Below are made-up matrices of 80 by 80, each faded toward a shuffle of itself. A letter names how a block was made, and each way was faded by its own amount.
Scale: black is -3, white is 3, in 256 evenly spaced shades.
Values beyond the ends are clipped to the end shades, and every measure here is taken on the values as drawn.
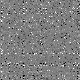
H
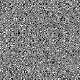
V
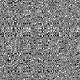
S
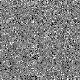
V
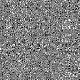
V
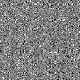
V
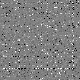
H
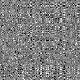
S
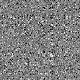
V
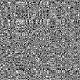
S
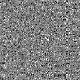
V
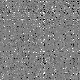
H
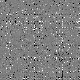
H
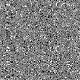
V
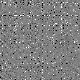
H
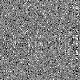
V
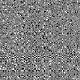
S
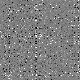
H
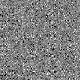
V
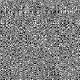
S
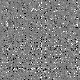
H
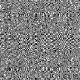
S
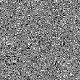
V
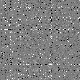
H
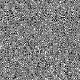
V
